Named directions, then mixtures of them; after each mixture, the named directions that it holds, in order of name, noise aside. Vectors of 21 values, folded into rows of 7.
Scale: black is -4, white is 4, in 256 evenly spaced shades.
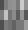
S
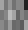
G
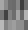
S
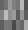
G, S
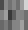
G, S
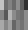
G, S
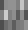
S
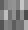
S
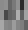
G, S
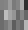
G, S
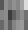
G, S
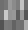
G, S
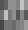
S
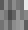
G
